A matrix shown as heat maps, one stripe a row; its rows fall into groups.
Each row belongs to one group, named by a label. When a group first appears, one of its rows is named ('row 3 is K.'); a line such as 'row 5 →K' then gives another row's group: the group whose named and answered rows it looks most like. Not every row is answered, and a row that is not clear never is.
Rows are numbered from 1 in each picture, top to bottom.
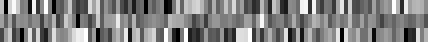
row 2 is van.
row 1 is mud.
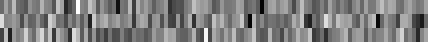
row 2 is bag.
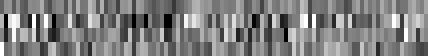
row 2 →mud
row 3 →mud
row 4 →bag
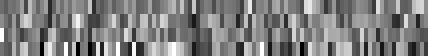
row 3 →bag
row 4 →van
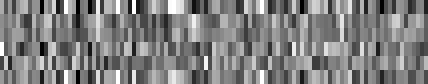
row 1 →van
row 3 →mud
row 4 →bag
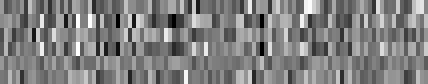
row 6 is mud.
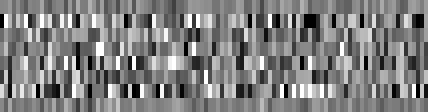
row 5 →van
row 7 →mud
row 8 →van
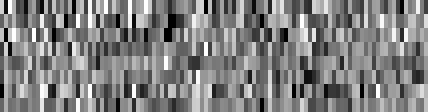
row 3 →mud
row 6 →bag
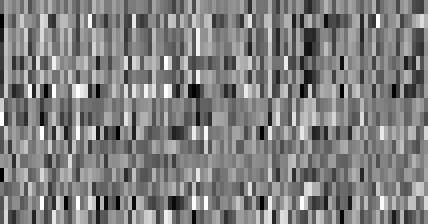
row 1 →bag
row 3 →bag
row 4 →bag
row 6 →bag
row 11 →van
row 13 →bag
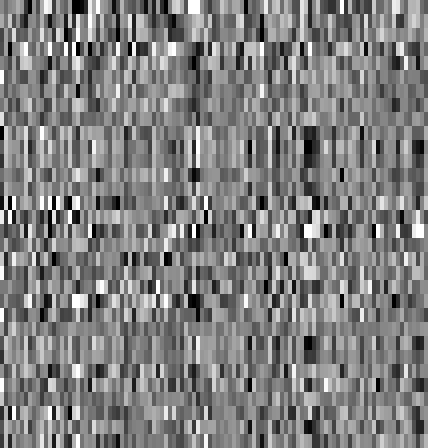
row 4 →van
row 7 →van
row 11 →bag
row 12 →bag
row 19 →mud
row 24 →mud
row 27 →mud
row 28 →bag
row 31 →bag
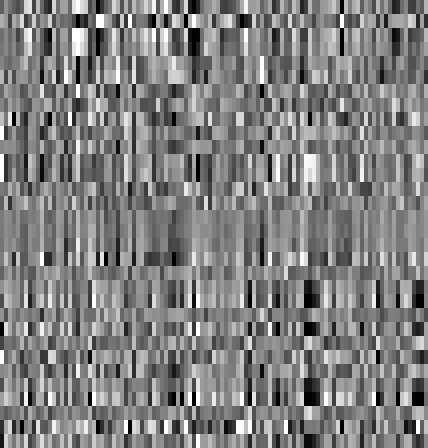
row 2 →mud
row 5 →van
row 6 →van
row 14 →mud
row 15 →van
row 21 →bag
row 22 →bag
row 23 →van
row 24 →bag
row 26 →bag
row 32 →bag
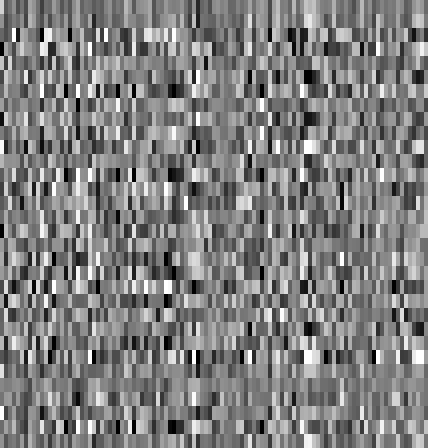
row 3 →van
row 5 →van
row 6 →bag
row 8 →van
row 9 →bag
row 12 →bag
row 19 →mud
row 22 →mud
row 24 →bag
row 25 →mud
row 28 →mud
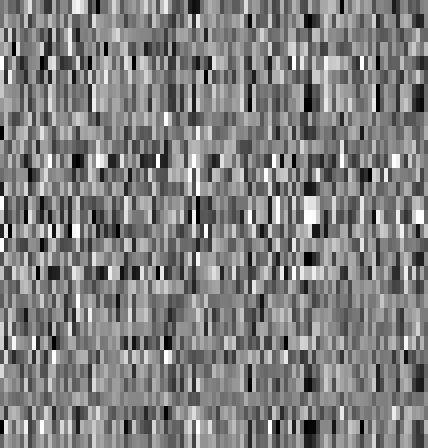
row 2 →bag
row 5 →bag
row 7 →bag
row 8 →bag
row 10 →bag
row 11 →mud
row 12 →mud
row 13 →mud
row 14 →bag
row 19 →bag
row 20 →mud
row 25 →mud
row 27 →bag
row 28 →bag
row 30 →mud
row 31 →bag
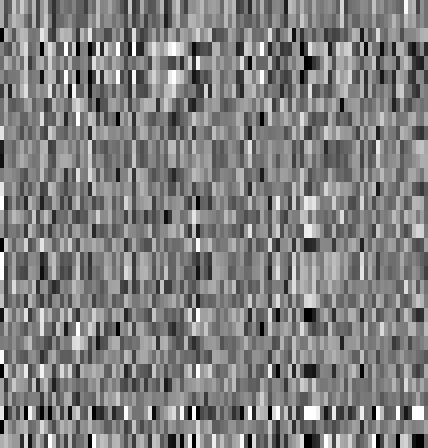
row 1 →mud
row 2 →mud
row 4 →van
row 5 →bag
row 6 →van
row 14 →bag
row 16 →mud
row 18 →bag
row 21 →mud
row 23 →bag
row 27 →bag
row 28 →mud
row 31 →bag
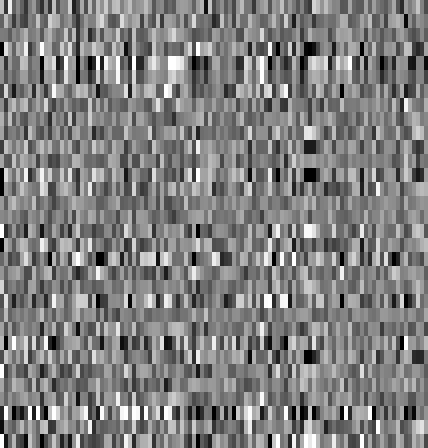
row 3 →van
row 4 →bag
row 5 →van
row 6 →van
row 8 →mud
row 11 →bag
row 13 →bag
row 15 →mud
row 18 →bag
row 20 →mud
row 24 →van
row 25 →mud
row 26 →bag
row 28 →mud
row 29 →van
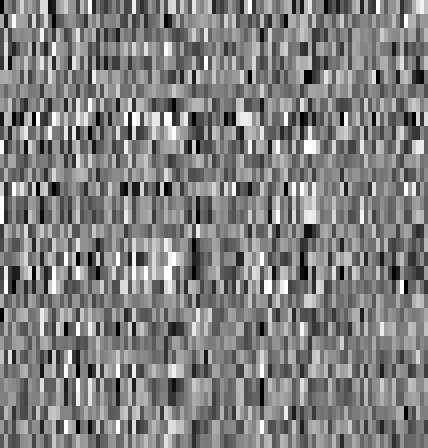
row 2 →mud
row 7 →van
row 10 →van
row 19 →van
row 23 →bag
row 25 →mud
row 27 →van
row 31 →van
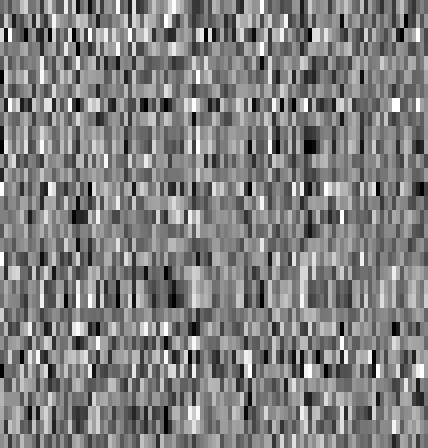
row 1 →van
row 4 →van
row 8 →mud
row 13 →bag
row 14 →bag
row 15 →van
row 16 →mud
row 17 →bag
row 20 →mud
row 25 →mud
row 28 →mud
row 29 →bag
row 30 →mud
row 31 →mud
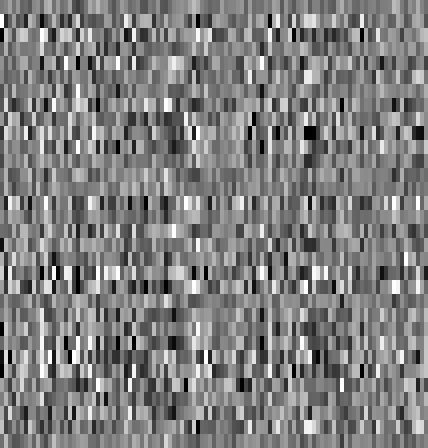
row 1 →mud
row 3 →bag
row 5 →van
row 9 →mud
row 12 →bag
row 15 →mud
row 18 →bag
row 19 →mud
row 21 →mud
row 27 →bag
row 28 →mud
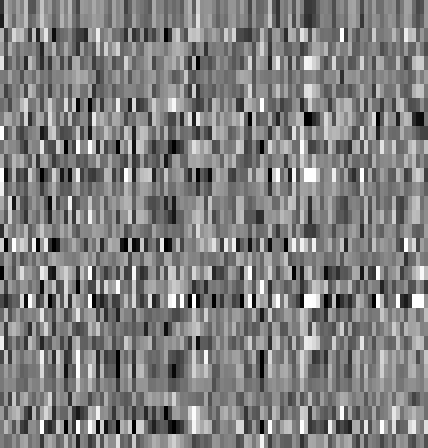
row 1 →bag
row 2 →bag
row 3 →mud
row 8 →van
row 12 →mud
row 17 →bag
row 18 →mud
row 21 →van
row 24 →mud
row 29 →van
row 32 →van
